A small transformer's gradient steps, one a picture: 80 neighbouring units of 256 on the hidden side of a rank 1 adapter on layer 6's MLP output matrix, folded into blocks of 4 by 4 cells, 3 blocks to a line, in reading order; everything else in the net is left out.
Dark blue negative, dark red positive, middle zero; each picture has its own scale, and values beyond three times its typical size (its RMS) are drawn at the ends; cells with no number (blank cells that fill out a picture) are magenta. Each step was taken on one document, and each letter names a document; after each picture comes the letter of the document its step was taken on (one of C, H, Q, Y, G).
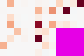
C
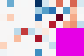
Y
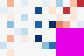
C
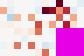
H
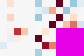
Y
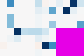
Y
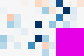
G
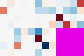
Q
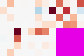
Q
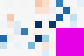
G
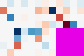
Q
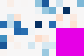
G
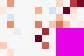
C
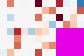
Q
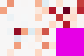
Q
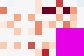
H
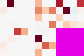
Y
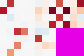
Q
